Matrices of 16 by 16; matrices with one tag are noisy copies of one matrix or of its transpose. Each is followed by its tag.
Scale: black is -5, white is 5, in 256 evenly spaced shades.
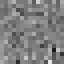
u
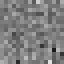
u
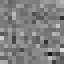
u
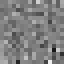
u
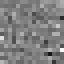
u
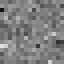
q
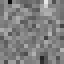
q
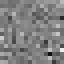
u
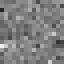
q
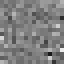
u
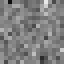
q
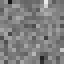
q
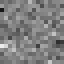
q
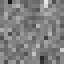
q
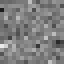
q
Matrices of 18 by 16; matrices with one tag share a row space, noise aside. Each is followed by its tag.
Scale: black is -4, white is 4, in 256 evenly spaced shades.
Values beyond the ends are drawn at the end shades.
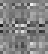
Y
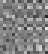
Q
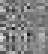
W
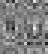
Q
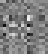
W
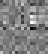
Y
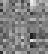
Y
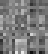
Y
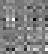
Q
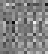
Q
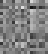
Y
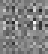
Q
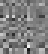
W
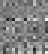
Q
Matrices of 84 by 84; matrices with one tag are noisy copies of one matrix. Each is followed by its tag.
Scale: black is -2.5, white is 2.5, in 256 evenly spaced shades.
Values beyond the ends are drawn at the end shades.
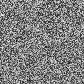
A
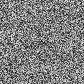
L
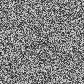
L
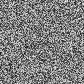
L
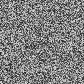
L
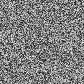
L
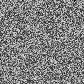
A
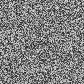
L
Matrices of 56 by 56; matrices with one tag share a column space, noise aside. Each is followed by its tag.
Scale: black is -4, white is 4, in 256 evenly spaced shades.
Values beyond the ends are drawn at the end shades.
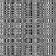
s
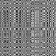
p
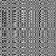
p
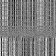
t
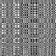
s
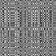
p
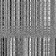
t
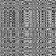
p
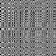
p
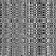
s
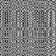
p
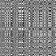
p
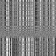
t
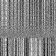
t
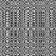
p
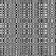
s
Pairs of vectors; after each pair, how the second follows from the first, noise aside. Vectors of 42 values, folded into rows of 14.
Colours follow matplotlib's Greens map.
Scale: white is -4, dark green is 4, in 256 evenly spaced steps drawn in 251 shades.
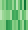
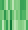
wrapped around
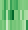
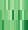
wrapped around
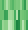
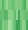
shrunk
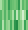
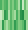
wrapped around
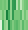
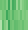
shrunk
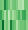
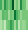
wrapped around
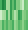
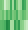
wrapped around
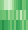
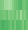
shrunk
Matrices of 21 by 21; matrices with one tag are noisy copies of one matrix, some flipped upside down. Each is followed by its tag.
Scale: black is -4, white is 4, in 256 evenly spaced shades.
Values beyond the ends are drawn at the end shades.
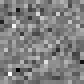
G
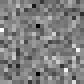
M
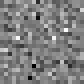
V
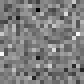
M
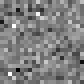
G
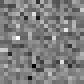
V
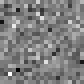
G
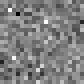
G
